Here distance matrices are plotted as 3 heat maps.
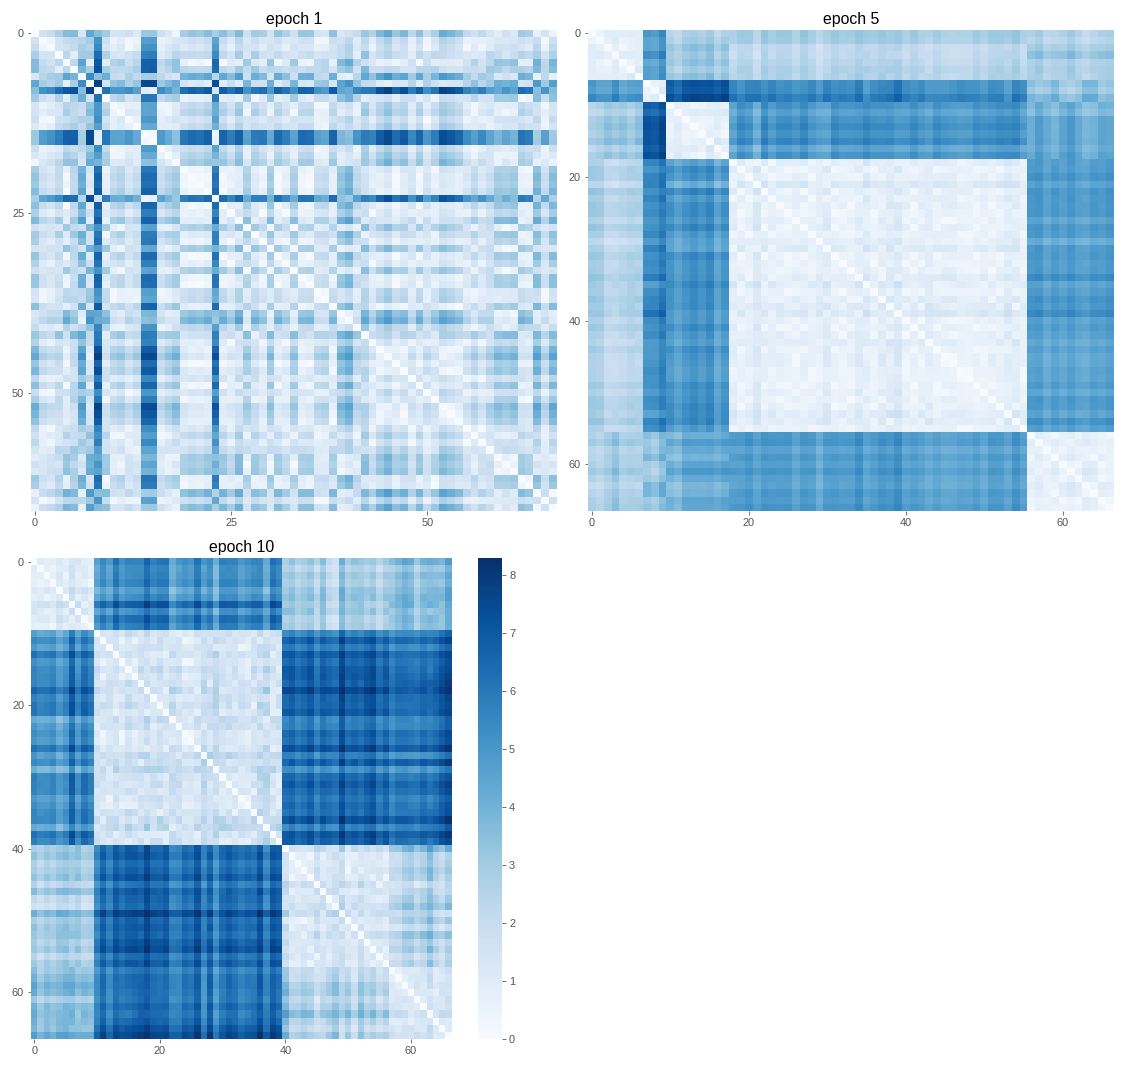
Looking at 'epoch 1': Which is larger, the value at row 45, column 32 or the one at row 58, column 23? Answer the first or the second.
the second
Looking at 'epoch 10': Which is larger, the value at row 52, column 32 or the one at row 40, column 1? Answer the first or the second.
the first
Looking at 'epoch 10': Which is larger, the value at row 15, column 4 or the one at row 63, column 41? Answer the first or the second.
the first
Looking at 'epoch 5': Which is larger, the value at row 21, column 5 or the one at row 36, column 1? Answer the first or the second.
the second
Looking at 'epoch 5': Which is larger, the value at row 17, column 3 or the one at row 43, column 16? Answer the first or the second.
the second
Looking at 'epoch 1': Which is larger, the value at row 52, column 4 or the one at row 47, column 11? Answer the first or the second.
the second
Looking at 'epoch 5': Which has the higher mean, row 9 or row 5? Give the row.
9
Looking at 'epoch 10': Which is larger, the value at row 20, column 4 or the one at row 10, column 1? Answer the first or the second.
the first
